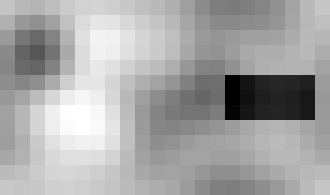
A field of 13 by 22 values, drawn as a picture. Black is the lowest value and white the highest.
Most values sit high, with a long tail of low ones. No regular stripes run through it. The middle right is the roughest part. In the middle right lies a patch that is lower than the rest. The middle right is the ninth with the lowest average.
